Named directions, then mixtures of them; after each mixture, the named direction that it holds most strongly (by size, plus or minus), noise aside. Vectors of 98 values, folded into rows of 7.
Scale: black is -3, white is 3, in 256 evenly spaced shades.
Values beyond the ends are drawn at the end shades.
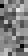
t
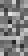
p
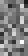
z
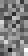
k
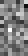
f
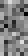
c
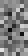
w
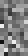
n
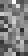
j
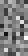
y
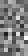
y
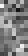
t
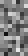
p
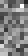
z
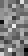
k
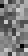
t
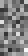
k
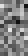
f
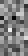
f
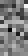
f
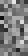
j
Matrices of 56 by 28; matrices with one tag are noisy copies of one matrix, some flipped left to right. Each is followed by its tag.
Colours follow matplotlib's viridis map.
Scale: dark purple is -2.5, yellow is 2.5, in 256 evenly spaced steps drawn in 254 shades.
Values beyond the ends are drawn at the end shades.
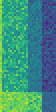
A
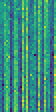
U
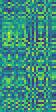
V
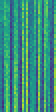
U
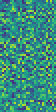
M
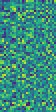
M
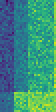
A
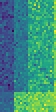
A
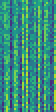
U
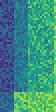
A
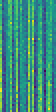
U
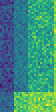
A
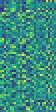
M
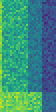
A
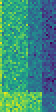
A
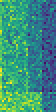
A
